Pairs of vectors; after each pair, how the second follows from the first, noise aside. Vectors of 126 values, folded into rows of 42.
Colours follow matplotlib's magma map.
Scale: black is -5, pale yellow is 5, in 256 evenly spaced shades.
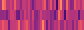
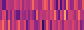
sign-scrambled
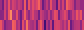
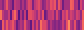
wrapped around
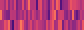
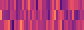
copied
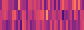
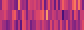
copied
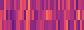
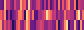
scaled up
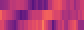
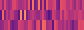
sign-scrambled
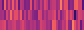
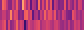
wrapped around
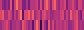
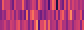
wrapped around
